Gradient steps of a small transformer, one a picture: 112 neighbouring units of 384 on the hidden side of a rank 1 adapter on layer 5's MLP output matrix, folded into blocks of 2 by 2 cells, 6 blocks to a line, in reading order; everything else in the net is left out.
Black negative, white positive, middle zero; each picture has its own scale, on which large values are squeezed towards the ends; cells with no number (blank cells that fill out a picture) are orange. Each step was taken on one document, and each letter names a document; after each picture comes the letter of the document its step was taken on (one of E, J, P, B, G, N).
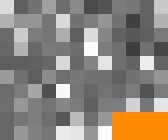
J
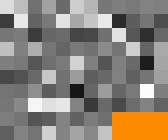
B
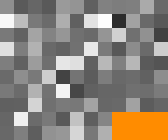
B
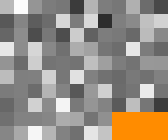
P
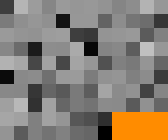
J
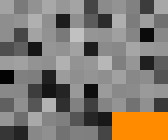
J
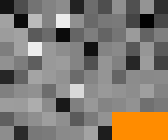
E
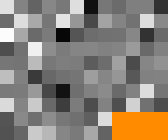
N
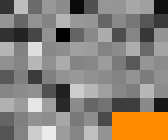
N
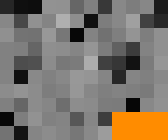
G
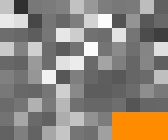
B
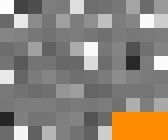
E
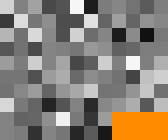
B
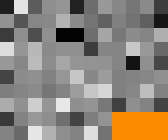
E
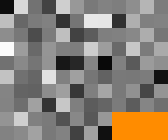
B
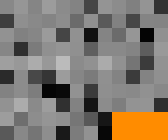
J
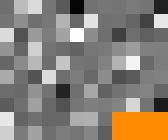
N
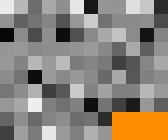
N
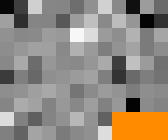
G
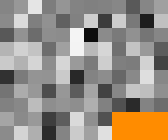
P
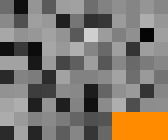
J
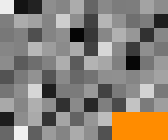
P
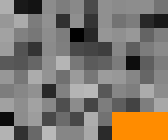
P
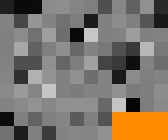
G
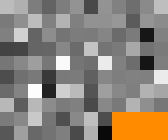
J
